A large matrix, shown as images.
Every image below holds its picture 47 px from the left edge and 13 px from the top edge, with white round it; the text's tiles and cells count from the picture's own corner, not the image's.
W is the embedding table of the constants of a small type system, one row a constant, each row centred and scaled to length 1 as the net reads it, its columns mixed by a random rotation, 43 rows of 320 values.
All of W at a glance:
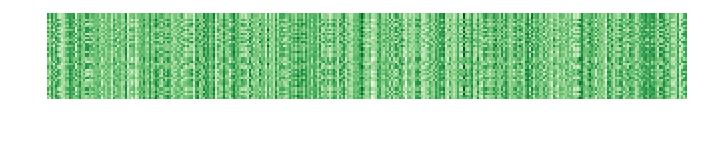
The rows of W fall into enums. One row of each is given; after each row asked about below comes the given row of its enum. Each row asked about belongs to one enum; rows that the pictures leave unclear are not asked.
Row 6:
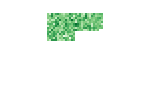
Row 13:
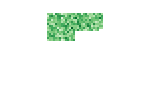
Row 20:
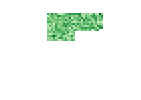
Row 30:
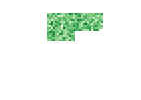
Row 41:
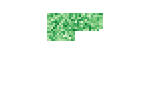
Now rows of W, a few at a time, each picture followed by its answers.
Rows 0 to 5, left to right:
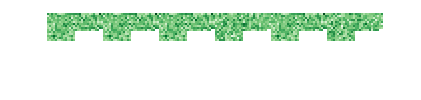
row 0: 20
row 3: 6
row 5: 30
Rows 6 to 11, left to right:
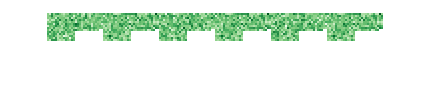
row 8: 13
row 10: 30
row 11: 20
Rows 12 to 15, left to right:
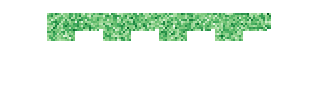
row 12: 41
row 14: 30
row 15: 20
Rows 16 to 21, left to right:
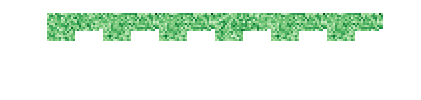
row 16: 13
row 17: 20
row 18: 20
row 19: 41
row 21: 20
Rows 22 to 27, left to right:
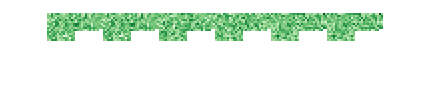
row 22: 6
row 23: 6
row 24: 30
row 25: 13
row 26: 20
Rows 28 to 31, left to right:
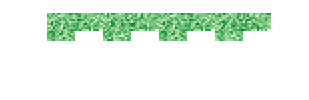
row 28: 30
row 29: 6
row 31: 41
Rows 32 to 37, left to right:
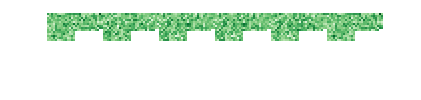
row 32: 20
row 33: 30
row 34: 6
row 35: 6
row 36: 41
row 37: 20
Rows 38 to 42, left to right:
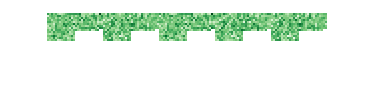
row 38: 20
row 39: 6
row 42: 6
